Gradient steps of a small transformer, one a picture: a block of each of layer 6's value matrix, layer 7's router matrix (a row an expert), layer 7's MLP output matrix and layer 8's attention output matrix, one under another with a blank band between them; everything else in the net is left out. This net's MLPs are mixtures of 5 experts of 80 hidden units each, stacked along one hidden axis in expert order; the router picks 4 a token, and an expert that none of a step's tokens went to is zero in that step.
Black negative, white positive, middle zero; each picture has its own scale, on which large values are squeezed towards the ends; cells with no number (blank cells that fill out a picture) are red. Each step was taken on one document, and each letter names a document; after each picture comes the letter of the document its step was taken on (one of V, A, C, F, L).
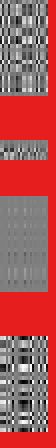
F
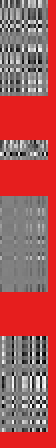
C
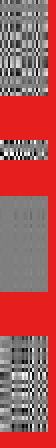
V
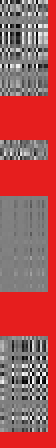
V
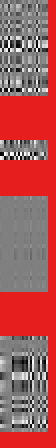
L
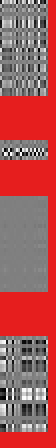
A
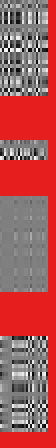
L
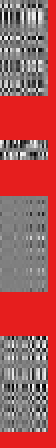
C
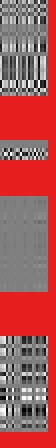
A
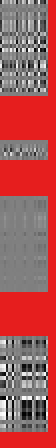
A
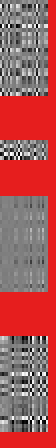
V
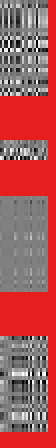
V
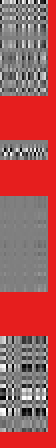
A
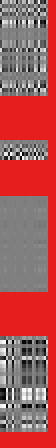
A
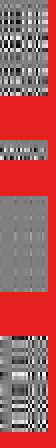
L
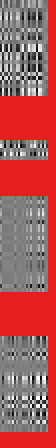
C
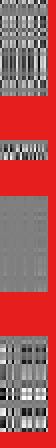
A
